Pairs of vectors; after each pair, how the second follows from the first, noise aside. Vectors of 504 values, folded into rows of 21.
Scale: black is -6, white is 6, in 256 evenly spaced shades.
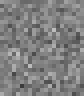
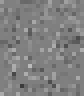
partly zeroed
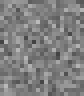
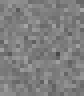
shrunk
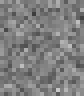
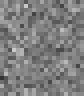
reversed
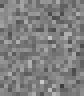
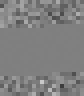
partly zeroed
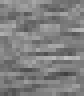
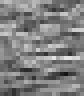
scaled up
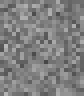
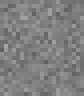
shrunk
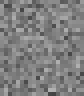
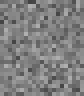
reversed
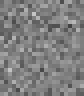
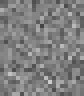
reversed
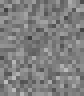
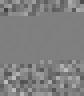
partly zeroed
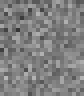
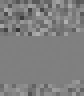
partly zeroed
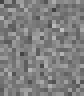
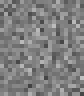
reversed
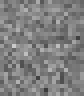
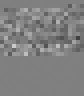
partly zeroed
